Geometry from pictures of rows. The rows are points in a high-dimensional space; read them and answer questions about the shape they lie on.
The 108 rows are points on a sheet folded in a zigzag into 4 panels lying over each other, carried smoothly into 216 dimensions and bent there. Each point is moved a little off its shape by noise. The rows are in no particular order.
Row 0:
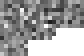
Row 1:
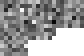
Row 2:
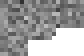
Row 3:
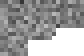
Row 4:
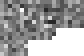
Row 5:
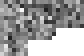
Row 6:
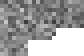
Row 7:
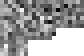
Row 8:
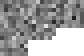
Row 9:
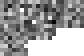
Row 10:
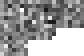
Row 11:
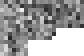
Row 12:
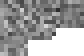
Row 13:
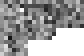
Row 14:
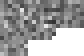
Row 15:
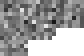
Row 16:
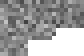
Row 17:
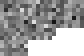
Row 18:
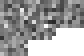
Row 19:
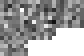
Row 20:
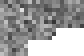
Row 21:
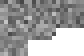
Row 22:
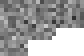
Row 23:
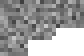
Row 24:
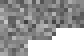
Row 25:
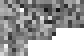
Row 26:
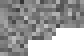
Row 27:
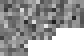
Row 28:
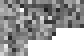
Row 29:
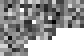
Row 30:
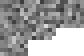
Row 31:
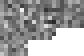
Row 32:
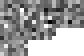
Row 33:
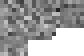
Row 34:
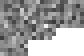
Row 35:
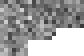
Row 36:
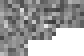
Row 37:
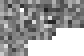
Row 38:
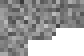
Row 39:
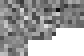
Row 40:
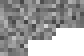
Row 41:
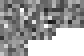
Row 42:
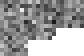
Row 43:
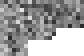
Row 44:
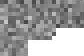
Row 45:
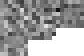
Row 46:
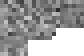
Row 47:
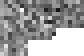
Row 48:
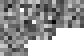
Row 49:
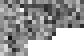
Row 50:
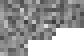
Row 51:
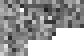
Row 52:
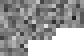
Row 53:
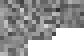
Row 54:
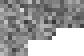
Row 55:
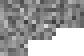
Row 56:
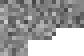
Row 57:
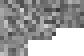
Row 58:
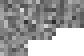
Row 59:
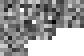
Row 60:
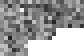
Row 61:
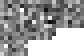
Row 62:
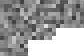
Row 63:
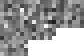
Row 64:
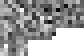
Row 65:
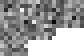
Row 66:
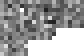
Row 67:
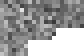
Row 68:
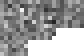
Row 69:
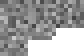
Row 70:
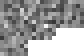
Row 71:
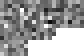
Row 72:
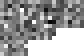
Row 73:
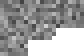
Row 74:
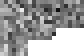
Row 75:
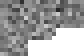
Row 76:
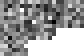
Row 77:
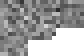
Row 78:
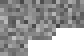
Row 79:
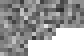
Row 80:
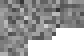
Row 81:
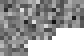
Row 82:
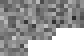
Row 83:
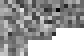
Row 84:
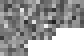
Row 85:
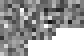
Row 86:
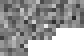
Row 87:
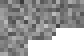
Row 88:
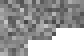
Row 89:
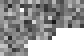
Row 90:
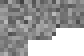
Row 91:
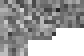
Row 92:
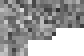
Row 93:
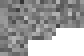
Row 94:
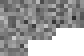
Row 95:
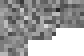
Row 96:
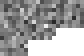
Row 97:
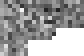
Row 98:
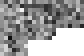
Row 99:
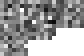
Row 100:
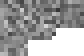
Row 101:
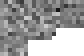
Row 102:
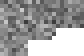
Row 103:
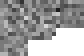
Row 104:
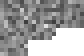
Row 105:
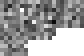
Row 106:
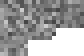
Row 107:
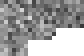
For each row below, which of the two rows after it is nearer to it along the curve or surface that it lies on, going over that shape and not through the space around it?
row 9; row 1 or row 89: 1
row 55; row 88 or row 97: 88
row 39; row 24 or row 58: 24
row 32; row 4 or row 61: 61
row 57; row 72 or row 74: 74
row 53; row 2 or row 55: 2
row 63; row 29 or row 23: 29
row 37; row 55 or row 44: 55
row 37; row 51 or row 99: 99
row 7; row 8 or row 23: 23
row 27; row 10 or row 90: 10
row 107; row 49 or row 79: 49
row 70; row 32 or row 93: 32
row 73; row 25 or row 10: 10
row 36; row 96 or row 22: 22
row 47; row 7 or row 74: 7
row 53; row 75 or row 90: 75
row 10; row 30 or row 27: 27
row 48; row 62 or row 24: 62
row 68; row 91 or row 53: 53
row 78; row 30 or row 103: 103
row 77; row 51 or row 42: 51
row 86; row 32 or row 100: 32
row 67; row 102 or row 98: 102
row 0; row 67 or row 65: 65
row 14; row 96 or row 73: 73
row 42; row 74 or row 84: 84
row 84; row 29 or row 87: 29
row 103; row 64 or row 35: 64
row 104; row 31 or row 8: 31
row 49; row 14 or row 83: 83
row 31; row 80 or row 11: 80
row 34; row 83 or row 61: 61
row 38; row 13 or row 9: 13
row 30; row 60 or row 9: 9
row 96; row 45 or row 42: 42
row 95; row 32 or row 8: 32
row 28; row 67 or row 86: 67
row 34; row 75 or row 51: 75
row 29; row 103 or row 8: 8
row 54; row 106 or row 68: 106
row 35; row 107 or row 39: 107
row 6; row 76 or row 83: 83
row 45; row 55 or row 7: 7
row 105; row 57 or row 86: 86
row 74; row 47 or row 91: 91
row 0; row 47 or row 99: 99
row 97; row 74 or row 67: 67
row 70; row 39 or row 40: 40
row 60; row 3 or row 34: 3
